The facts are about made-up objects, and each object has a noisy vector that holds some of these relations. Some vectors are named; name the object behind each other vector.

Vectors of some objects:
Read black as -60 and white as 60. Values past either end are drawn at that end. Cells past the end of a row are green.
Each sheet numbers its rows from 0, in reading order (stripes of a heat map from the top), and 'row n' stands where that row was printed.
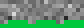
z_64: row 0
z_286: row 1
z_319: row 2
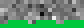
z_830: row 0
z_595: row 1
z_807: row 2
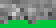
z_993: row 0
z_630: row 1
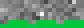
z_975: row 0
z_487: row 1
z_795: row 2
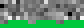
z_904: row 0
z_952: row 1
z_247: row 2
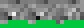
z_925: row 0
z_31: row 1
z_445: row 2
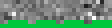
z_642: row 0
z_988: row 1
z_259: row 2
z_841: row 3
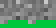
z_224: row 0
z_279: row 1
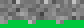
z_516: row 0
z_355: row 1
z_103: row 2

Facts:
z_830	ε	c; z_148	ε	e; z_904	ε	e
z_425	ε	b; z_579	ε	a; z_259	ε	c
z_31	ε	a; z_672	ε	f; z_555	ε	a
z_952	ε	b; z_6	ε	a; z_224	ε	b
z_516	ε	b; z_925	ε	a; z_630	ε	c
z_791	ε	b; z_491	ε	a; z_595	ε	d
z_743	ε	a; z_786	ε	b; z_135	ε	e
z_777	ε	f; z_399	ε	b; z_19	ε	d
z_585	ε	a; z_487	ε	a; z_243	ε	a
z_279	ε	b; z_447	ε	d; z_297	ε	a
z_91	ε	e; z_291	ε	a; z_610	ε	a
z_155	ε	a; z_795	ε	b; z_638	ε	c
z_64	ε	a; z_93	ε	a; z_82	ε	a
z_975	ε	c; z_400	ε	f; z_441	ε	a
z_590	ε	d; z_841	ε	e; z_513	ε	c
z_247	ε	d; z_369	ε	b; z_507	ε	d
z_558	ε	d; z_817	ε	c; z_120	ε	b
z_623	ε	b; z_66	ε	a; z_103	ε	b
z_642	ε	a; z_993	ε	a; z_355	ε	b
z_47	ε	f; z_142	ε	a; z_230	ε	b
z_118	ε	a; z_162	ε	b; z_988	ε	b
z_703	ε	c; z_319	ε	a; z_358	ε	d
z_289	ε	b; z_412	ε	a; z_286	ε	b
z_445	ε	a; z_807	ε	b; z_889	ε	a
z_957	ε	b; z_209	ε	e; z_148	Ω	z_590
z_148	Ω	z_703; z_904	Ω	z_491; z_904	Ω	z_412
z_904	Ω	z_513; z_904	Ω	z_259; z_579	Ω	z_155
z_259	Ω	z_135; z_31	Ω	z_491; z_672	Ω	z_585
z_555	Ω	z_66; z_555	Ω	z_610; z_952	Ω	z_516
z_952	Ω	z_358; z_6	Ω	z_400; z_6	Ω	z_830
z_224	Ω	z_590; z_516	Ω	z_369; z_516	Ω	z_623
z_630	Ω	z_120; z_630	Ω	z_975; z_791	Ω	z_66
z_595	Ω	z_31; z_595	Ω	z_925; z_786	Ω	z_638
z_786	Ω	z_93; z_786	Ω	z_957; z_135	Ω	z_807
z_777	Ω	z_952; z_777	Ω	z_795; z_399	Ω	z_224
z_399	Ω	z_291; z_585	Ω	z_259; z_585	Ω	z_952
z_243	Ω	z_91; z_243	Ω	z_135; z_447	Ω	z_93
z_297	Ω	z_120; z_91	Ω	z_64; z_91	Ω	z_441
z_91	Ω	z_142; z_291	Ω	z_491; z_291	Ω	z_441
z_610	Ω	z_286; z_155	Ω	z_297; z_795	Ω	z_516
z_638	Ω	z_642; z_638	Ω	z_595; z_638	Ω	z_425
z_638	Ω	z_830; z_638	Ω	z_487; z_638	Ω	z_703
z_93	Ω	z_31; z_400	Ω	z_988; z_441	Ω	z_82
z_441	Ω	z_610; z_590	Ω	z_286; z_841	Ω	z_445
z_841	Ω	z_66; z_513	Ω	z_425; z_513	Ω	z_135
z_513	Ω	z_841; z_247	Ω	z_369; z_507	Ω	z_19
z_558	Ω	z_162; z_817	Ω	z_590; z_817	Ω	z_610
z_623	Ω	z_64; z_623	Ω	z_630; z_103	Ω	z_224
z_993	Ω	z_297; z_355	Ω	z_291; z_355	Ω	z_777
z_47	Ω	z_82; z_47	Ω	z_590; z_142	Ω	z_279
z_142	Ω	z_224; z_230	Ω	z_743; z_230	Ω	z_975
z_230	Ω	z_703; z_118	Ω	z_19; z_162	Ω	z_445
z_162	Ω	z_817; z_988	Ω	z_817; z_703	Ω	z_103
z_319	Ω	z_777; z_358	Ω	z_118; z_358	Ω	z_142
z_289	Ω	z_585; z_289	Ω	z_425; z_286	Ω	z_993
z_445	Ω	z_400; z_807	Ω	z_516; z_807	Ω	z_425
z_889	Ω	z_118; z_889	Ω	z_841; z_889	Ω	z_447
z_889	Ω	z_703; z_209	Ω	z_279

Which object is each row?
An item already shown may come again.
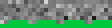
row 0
z_786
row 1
z_952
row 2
z_142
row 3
z_889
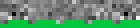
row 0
z_558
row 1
z_630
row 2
z_355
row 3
z_66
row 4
z_247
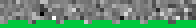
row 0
z_120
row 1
z_19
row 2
z_555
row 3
z_957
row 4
z_82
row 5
z_425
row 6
z_47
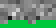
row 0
z_82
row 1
z_585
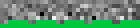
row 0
z_243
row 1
z_247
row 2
z_590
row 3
z_118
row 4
z_47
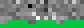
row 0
z_623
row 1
z_135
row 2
z_230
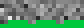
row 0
z_672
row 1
z_243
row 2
z_889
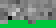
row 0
z_291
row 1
z_630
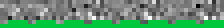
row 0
z_441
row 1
z_610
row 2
z_425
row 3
z_91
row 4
z_6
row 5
z_148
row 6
z_817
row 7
z_904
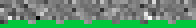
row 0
z_777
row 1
z_291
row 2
z_807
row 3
z_289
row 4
z_638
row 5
z_209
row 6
z_807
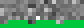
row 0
z_513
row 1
z_400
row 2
z_399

